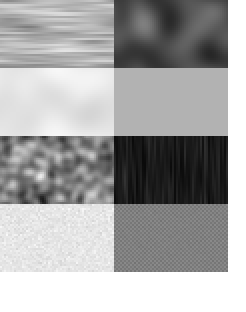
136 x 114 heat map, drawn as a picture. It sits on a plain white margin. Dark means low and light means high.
It is made of 4 by 2 panels. Panel 1,1: high, streaked across. Panel 1,2: low, smooth. Panel 2,1: very high, smooth, faint in contrast. Panel 2,2: high, flat. Panel 3,1: middling, blotchy, strong in contrast. Panel 3,2: very low, streaked downward, faint in contrast. Panel 4,1: very high, fine-grained, faint in contrast. Panel 4,2: middling, checkered, faint in contrast.
